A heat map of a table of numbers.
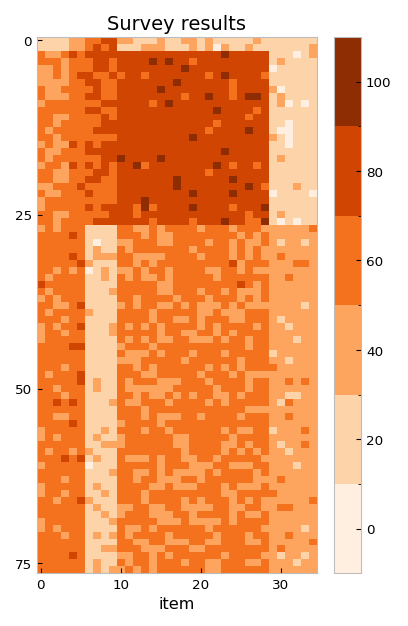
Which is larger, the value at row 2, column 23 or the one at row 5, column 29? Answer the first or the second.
the first
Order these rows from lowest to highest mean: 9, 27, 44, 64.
64, 27, 44, 9
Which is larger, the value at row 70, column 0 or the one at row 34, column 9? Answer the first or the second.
the first
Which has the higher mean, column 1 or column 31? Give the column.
1
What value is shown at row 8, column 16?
80
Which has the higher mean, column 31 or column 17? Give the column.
17
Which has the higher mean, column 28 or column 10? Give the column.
10
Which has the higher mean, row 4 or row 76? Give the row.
4
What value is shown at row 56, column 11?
60
